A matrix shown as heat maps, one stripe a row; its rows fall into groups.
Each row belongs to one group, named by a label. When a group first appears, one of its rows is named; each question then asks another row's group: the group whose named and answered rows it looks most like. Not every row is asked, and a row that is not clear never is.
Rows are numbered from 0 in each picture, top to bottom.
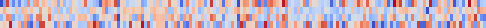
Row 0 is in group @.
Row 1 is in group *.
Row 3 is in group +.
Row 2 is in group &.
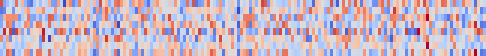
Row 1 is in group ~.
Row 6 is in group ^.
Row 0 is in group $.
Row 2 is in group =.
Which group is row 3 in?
&
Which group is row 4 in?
+
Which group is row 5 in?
@
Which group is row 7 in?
&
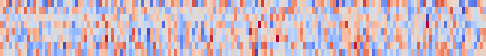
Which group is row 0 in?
$
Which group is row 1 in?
+
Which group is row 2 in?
@
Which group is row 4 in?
@
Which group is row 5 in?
@
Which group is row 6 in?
$
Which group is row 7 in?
$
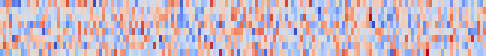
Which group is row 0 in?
^
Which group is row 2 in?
*
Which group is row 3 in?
+
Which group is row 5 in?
+
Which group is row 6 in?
=
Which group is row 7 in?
@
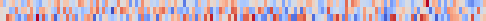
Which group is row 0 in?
^
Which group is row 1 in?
*
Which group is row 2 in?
=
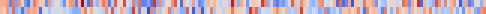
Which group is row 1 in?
@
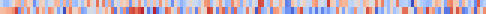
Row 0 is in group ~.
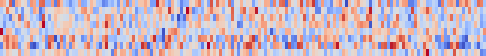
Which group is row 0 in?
+
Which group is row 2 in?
~
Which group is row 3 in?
~
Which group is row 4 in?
^
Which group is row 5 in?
=
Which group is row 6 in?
=
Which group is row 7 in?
&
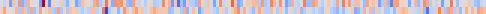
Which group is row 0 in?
@
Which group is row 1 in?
*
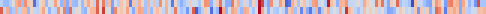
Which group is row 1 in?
*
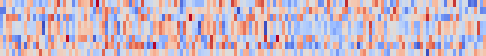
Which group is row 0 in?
^
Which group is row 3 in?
&
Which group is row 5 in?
^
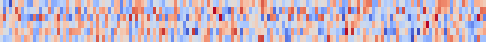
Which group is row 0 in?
$
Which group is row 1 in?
$
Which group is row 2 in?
+
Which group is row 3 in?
^
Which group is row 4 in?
*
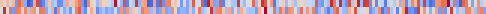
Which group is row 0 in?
$
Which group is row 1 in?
+
